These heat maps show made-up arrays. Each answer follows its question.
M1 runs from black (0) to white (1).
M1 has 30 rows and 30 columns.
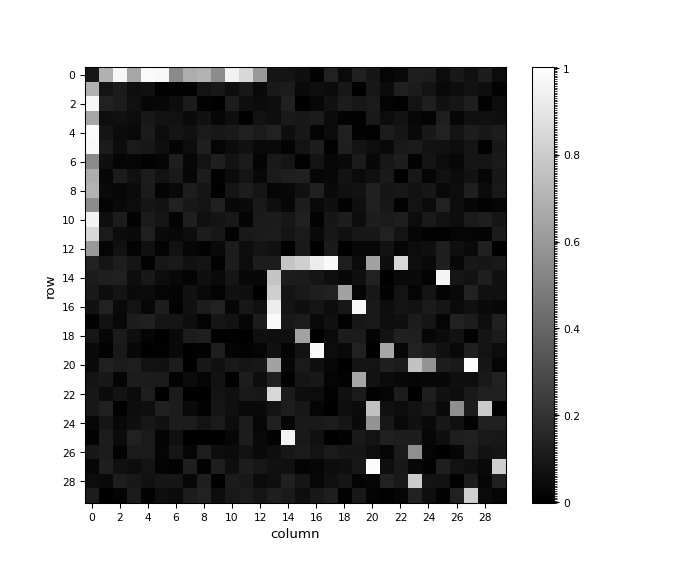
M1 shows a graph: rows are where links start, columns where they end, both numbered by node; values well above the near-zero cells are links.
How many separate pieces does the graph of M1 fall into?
2
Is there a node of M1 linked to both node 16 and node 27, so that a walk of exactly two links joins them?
no
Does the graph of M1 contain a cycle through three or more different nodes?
no
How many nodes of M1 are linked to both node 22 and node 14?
1
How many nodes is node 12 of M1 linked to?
1
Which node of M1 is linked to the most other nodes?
node 0
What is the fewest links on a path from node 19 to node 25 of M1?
4
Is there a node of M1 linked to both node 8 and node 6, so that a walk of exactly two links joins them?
yes
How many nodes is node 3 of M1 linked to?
1
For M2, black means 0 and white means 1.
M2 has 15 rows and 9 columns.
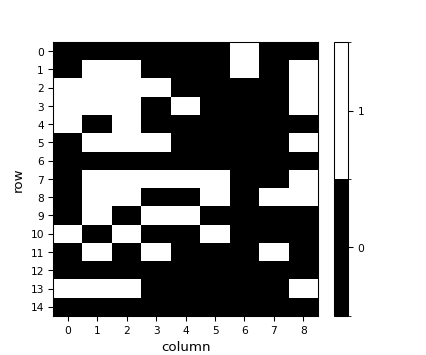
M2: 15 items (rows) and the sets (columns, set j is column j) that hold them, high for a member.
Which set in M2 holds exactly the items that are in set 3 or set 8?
1
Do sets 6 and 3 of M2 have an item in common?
no
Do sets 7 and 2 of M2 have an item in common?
yes
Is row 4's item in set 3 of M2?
no
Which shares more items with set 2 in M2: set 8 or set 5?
set 8
